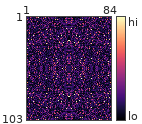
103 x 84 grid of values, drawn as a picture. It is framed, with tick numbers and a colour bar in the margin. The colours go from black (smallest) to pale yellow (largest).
It mirrors both left to right and top to bottom. Overall the values sit about 20% of the way up the scale. There are no regular stripes. Most values sit low, with a long tail of high ones.
